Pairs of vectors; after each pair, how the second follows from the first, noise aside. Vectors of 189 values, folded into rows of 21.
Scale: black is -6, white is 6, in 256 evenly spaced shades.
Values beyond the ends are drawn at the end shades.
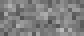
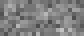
copied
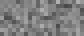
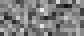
scaled up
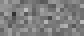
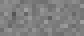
shrunk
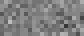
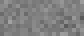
shrunk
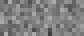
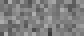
copied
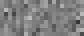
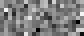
scaled up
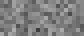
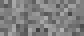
copied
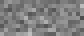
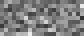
scaled up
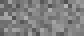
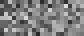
scaled up
